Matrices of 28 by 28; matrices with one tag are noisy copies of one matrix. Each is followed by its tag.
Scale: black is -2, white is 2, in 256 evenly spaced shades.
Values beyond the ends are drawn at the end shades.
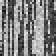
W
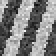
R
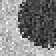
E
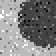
E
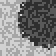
E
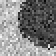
E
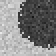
E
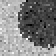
E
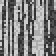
W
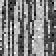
W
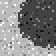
E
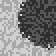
E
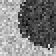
E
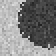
E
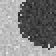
E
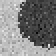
E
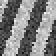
R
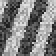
R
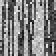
W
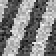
R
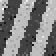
R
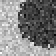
E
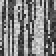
W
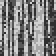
W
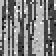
W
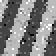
R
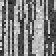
W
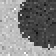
E
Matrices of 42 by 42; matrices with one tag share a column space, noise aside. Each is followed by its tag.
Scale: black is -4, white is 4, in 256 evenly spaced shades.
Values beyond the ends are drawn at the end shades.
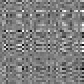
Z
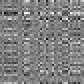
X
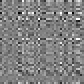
X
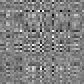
Z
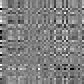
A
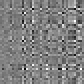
A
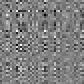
Z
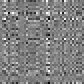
X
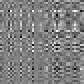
Z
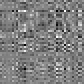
Z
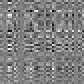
Z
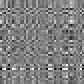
A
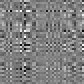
Z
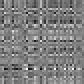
A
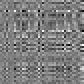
Z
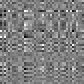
Z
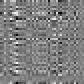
X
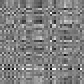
A
